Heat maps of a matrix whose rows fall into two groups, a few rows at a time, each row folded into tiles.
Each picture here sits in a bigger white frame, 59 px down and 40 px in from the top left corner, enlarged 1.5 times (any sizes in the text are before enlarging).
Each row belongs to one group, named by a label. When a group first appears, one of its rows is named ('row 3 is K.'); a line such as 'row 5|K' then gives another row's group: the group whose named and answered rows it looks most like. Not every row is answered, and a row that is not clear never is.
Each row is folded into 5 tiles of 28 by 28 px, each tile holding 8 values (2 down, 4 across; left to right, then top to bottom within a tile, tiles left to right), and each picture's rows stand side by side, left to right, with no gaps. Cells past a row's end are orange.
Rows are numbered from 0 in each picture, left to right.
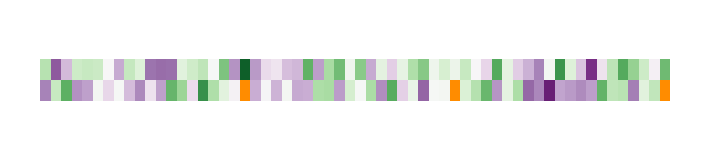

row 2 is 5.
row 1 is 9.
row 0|5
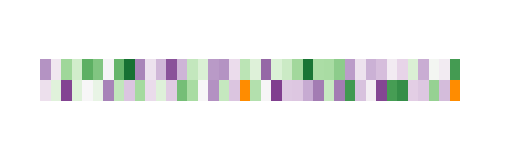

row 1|9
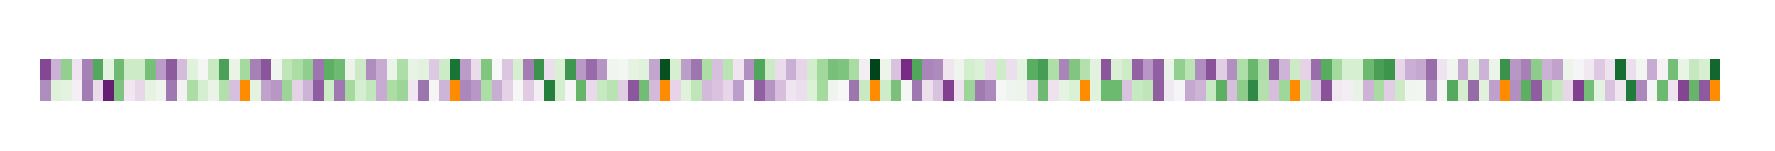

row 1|9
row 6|9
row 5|5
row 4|5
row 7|9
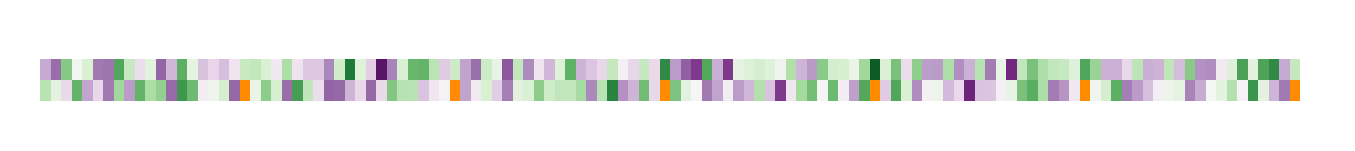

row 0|9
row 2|9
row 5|5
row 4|5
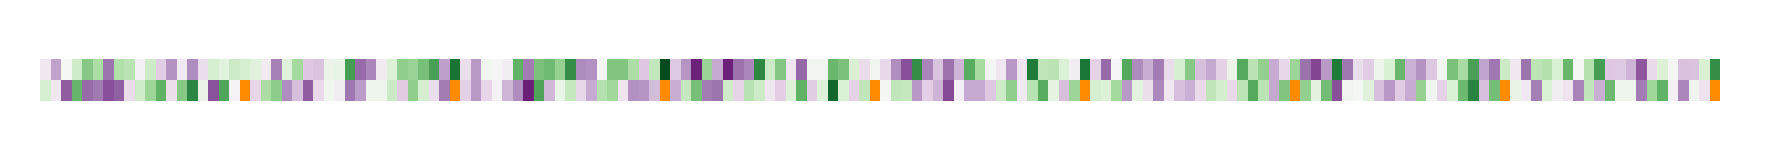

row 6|5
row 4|5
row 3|5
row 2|9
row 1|5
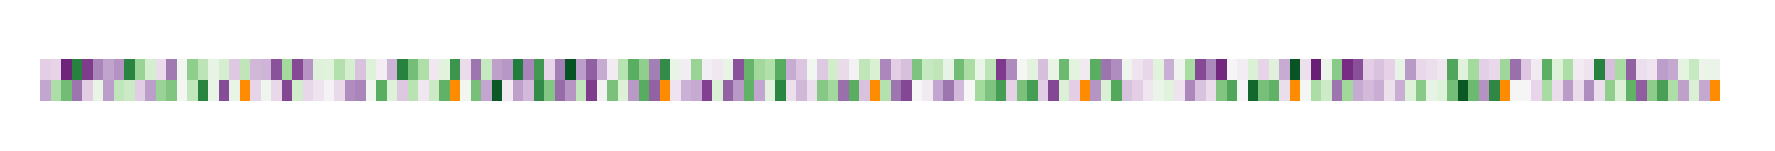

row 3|9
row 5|5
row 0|5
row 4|9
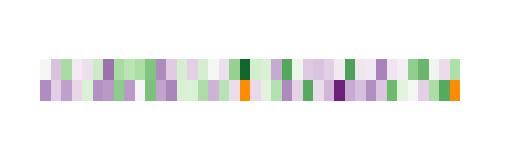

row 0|9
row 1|5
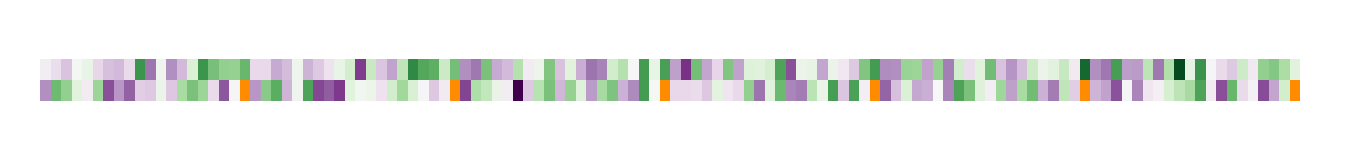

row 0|5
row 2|9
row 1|5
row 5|9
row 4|9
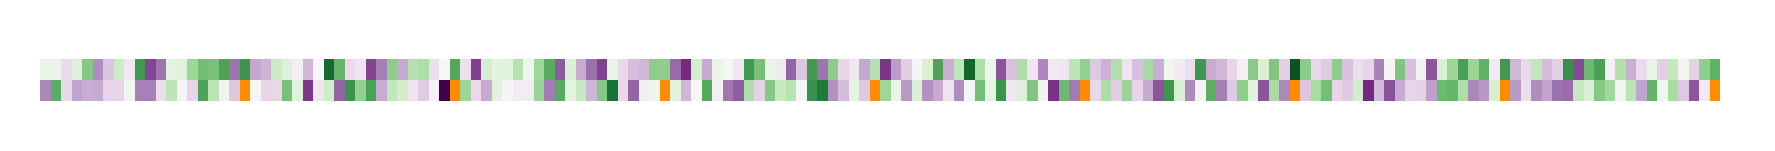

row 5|9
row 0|5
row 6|5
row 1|9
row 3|9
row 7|9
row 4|9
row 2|9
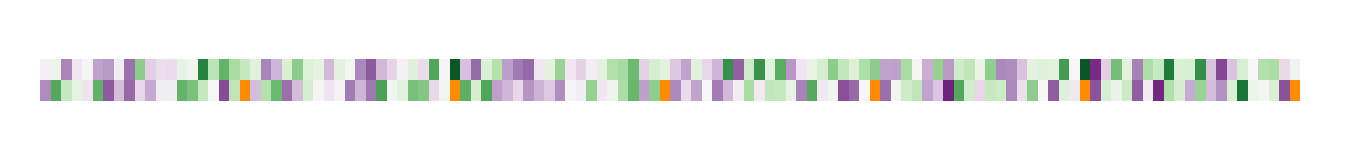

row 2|5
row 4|9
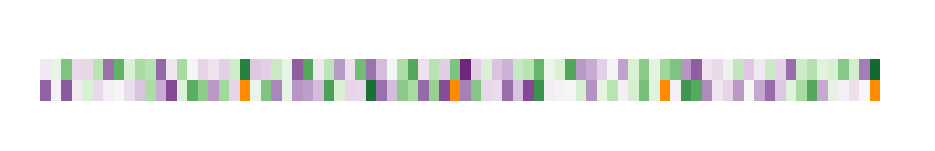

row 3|5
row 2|9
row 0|9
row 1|9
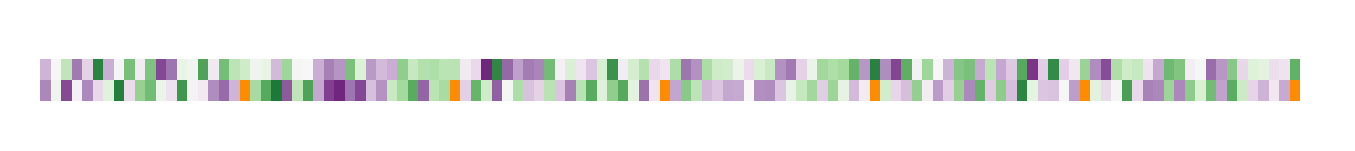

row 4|9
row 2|5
